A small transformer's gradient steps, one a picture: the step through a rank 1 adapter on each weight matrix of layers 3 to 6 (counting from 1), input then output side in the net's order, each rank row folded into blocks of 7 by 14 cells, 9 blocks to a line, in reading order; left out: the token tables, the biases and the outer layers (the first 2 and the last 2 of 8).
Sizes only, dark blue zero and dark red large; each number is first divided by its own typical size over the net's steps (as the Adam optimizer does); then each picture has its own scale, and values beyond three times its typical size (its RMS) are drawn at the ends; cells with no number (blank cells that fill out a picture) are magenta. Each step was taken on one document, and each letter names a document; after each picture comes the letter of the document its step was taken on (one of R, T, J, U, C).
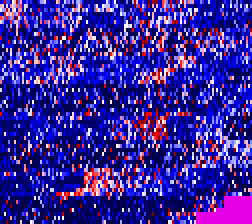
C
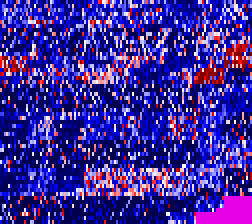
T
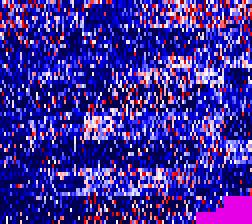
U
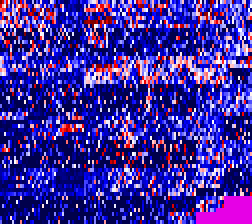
C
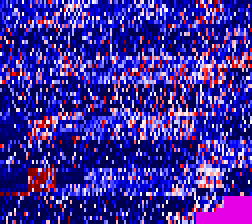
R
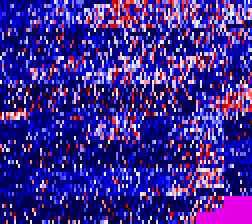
C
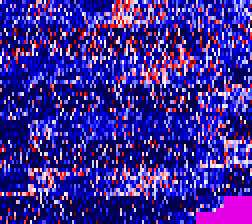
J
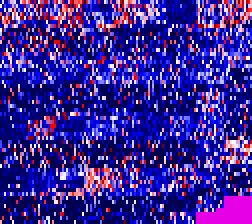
J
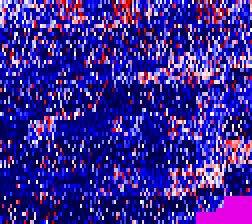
J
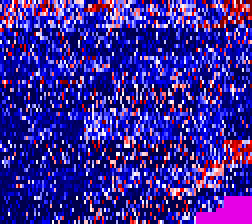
U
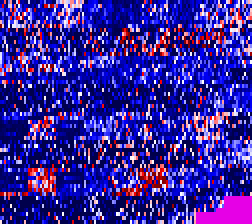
R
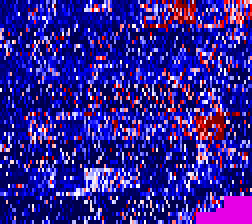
U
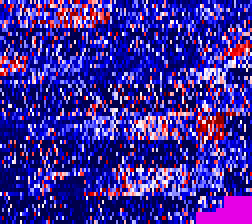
T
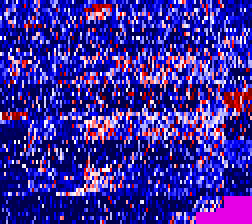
R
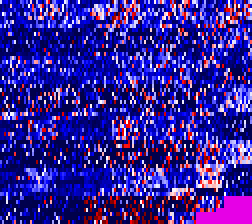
C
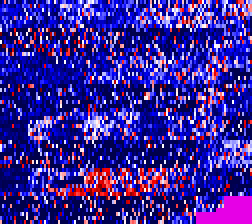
J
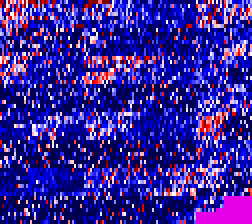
U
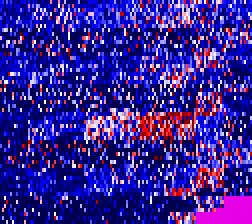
R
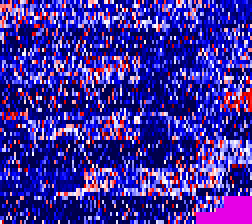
C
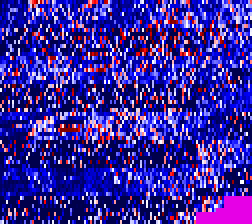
C
